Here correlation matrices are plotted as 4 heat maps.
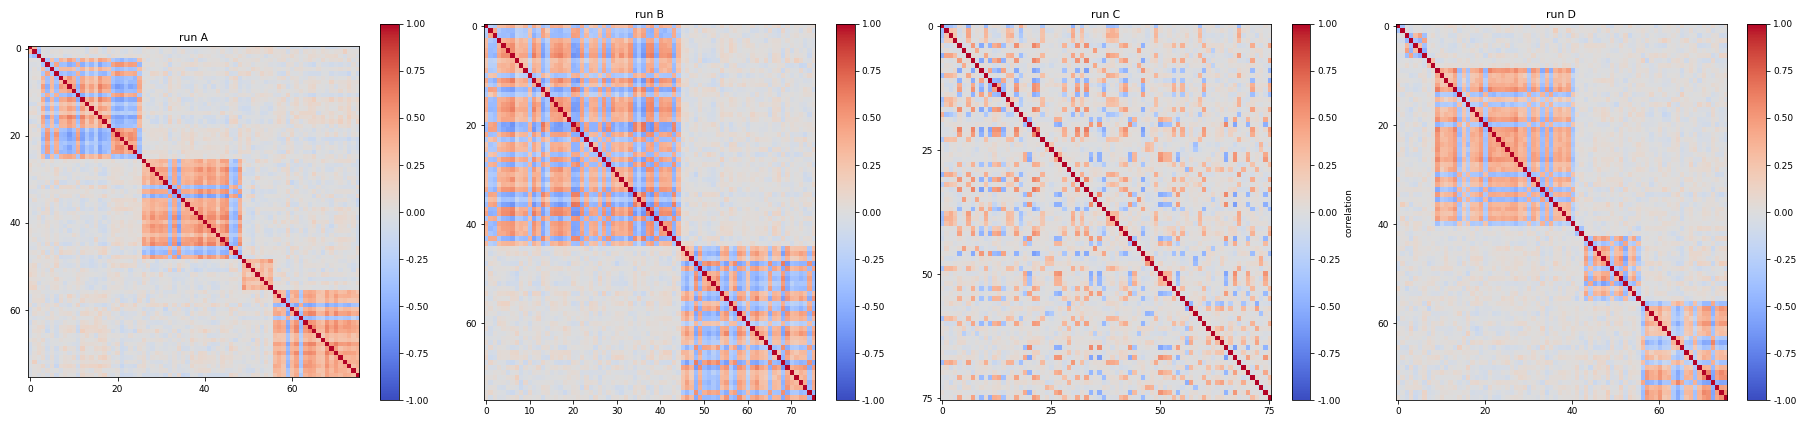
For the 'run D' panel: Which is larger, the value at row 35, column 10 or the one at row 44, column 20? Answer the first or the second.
the second
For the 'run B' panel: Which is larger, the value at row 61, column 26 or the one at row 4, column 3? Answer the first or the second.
the second
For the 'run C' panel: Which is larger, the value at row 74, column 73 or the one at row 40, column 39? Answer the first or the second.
the second
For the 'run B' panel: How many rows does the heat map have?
76
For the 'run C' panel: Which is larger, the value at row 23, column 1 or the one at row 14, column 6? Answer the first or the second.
the first
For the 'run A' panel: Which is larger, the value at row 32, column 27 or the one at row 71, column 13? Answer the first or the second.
the second
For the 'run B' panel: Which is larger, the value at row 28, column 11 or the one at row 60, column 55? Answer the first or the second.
the second
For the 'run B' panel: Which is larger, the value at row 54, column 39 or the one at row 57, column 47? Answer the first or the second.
the first
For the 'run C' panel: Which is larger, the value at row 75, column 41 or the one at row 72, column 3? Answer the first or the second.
the first
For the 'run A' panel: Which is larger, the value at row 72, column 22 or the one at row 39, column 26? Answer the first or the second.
the second
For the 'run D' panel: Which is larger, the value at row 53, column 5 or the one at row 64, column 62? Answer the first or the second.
the first
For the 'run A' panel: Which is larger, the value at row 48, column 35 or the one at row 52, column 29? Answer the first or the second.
the first
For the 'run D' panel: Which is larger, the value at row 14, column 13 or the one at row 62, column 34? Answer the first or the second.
the second
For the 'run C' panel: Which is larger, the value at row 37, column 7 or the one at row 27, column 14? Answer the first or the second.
the second
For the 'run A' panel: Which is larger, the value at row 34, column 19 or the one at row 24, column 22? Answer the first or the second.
the second
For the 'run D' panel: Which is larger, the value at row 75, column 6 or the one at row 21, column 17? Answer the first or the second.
the second
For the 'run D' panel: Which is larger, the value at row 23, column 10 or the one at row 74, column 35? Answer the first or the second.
the first
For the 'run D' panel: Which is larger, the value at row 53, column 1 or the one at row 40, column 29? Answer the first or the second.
the first
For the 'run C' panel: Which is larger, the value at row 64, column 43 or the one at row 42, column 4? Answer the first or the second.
the second
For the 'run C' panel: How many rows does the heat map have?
76
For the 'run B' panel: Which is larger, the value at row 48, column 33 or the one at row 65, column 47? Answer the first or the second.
the first
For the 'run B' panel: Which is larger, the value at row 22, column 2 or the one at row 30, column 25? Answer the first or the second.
the second
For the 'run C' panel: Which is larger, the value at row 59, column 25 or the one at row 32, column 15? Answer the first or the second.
the second
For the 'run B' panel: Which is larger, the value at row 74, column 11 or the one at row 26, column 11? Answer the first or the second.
the first
